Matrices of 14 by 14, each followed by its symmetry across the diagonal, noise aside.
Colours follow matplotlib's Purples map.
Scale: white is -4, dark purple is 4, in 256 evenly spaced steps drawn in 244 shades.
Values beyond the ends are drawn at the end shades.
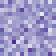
antisymmetric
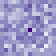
symmetric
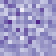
antisymmetric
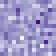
antisymmetric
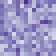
neither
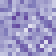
symmetric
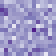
neither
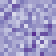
symmetric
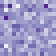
antisymmetric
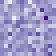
neither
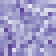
antisymmetric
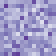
neither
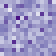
symmetric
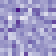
antisymmetric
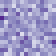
neither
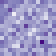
symmetric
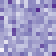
neither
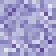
symmetric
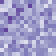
symmetric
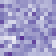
neither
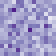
neither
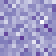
neither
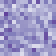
antisymmetric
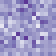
antisymmetric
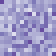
symmetric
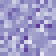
symmetric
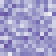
neither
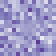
antisymmetric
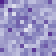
symmetric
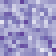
antisymmetric
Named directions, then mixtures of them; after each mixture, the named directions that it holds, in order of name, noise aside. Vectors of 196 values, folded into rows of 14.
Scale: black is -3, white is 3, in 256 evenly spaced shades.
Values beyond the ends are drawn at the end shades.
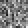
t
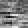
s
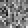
t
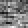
s, t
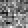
s, t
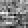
s, t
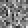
t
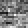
s, t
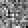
s, t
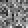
t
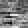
s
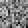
t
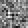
s, t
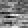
s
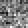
s, t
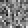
t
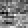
s, t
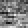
s, t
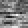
s
